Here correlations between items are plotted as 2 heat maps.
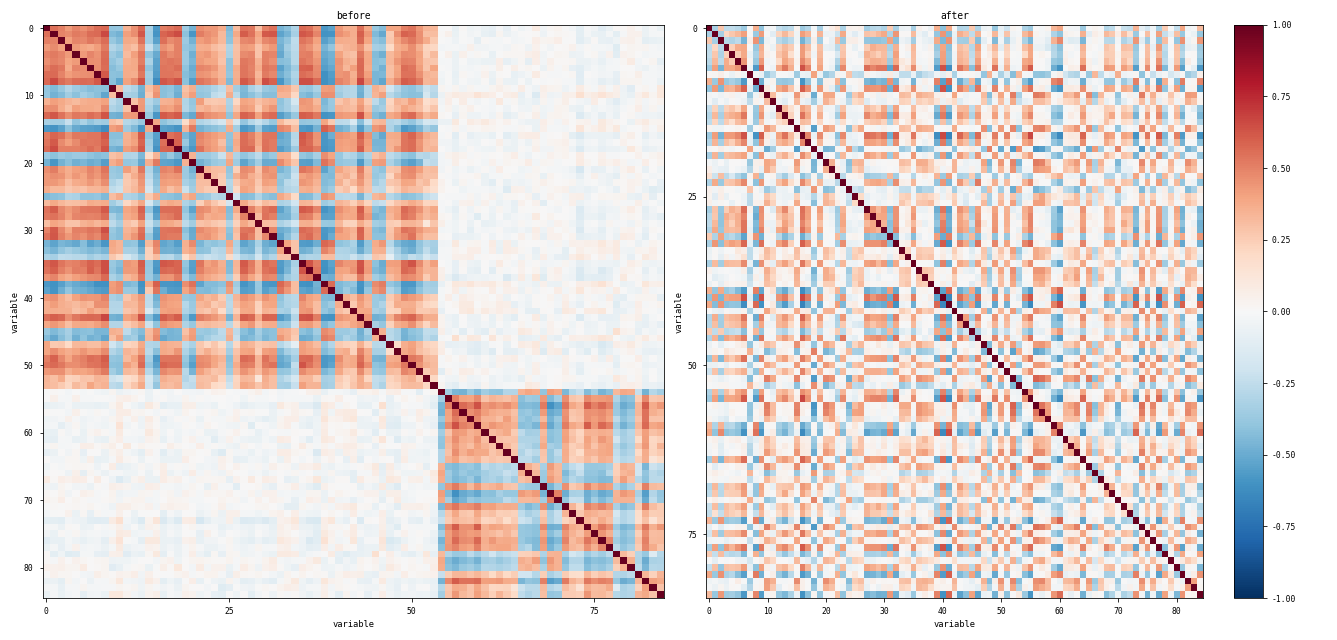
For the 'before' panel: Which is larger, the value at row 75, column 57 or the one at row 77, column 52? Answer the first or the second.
the first
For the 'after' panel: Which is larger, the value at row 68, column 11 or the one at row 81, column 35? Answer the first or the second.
the first
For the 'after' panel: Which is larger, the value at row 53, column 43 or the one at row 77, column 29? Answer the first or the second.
the second
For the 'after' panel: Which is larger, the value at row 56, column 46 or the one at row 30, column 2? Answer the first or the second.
the first
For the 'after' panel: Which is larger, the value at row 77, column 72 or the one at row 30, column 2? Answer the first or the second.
the first
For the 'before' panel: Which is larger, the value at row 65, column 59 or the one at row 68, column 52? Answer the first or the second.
the second
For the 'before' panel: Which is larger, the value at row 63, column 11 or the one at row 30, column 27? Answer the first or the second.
the second
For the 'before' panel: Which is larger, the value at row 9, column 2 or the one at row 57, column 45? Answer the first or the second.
the second
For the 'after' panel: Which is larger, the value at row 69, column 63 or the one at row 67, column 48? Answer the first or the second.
the first
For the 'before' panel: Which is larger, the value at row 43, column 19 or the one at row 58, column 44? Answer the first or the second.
the second
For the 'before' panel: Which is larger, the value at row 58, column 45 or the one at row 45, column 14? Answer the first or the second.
the second
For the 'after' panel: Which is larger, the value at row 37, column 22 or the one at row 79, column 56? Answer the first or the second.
the second
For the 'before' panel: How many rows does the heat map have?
85
